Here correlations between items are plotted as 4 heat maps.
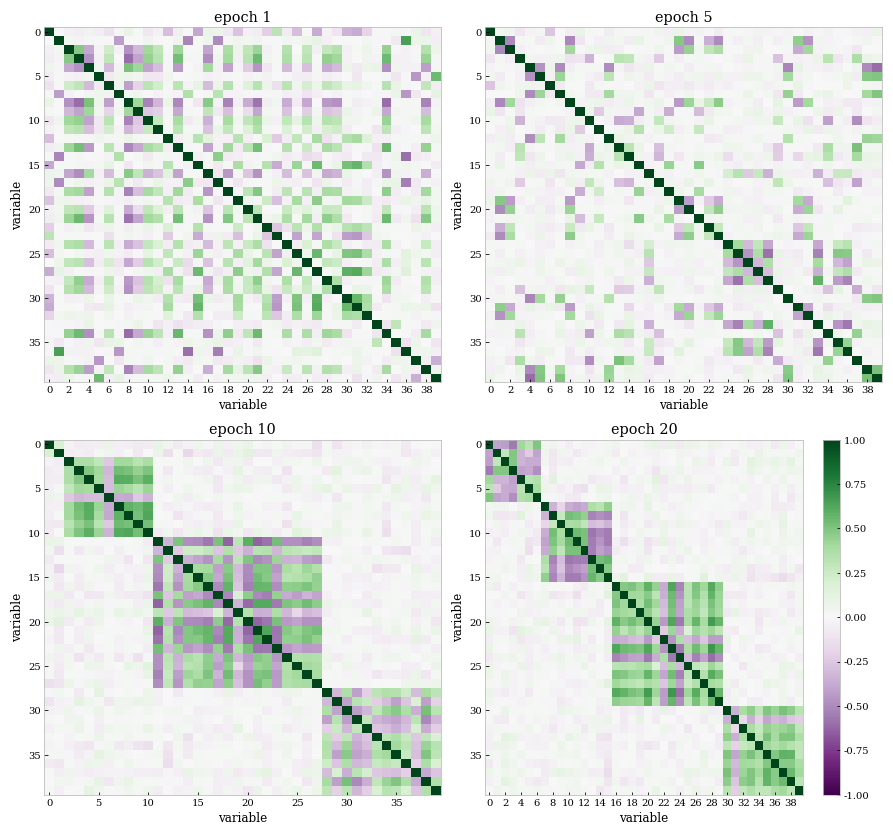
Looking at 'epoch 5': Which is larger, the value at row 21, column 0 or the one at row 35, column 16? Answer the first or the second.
the second
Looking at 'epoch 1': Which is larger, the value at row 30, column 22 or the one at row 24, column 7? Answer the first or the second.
the first
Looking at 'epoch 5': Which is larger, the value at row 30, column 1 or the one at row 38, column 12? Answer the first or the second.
the second
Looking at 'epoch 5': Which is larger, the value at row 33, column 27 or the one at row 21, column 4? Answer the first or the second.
the second
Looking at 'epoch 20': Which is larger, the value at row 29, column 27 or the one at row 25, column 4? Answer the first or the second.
the first
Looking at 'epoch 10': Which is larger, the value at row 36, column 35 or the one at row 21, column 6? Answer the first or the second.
the first
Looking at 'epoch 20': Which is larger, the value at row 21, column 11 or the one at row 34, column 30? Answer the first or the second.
the second
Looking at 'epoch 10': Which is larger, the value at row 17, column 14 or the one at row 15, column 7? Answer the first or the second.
the second
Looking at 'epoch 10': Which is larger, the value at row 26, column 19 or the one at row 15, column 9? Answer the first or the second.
the second
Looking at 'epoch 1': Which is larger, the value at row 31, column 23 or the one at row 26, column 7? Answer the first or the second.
the second
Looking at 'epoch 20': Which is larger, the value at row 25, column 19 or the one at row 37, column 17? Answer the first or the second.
the first
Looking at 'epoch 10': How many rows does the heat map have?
40
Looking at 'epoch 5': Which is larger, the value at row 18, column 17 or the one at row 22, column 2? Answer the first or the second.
the second
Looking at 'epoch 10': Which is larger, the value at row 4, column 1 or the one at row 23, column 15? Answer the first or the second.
the first
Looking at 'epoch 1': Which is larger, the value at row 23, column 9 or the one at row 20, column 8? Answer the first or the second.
the first
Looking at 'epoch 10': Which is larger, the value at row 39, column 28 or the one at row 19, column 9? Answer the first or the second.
the first
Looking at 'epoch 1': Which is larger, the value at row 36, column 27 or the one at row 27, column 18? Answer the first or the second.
the first
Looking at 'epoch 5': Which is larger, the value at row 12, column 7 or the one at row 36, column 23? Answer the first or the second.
the first
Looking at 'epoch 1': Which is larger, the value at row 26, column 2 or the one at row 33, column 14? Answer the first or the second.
the first
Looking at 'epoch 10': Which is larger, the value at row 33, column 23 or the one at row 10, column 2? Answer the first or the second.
the second
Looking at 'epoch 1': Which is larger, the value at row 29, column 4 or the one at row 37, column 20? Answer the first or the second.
the second
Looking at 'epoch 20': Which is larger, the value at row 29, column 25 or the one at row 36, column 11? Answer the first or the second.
the first
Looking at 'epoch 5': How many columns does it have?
40
